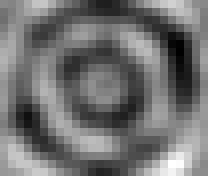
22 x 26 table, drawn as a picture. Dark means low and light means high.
Histogram: bell-shaped. Ninth with the highest average: bottom right. Rings: centred on the centre. Lone odd cells: none.
